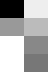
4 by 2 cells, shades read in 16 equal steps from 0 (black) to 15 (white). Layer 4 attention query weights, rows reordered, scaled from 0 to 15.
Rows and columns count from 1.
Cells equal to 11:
1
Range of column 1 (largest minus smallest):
15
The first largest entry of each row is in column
2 2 1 1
